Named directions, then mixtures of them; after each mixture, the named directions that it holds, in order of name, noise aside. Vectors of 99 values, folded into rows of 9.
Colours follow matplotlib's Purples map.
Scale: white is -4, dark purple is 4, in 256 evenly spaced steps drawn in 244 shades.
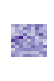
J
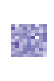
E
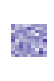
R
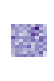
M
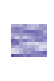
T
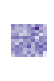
M, T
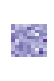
R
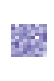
E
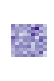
M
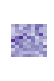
J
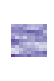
T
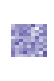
M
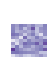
J, T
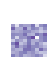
E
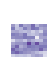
E, T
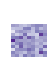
J, R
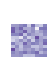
J, M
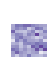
R, T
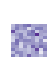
R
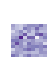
E, J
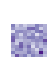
M, R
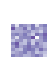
E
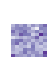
M, T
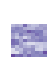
T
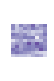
E, T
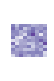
J, M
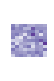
J, M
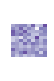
J, M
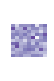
E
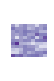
E, T
